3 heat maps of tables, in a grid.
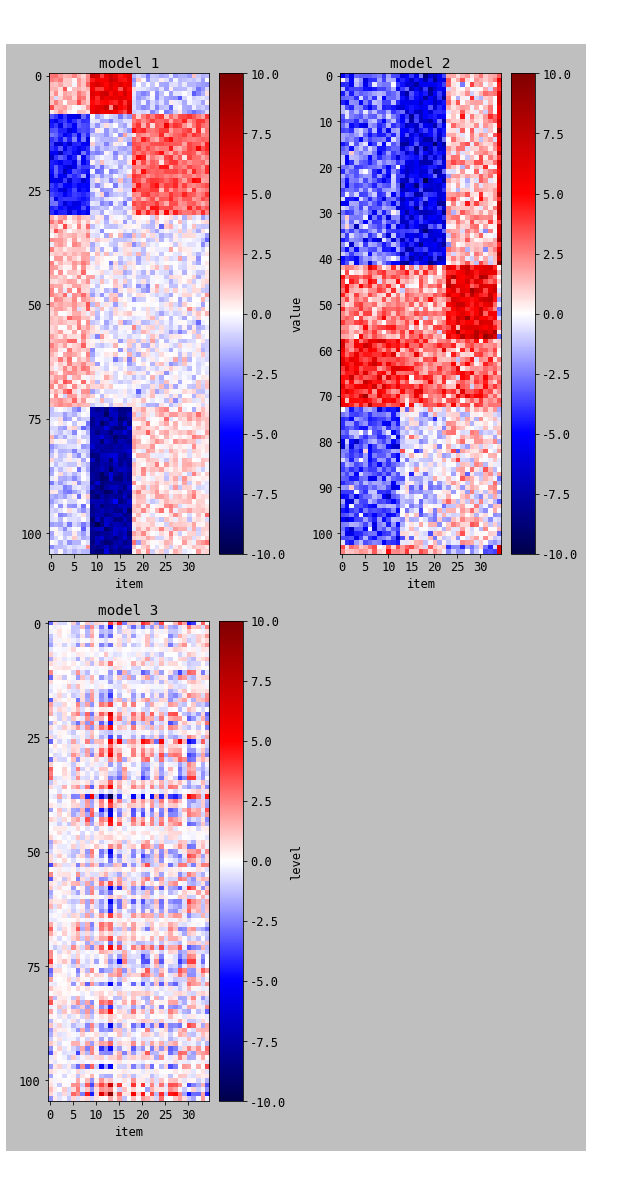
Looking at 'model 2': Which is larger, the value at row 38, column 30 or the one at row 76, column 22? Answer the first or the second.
the first
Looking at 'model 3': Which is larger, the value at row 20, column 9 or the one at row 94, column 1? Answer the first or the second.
the second
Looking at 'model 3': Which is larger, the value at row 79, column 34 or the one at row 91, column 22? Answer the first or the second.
the first
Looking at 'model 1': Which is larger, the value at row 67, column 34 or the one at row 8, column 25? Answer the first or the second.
the first
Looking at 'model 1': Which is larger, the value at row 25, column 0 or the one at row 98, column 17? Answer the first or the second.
the first
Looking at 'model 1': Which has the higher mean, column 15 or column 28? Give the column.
28
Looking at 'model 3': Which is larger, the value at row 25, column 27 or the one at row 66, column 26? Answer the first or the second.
the second
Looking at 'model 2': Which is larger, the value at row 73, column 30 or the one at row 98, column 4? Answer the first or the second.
the first
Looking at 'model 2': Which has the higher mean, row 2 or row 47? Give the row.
47
